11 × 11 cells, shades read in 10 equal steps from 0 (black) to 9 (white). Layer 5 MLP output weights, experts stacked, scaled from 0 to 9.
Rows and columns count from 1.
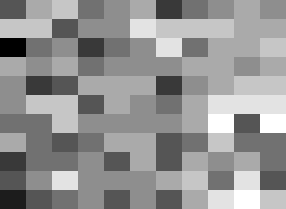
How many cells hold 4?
19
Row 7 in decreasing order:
9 9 7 6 5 5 5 5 4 4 3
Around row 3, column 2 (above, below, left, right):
7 5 0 5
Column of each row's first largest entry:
3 6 7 1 10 9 9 9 6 3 10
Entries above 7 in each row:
0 1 1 0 0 3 2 0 0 2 2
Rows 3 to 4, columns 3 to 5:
5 2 4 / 6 4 5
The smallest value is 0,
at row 3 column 1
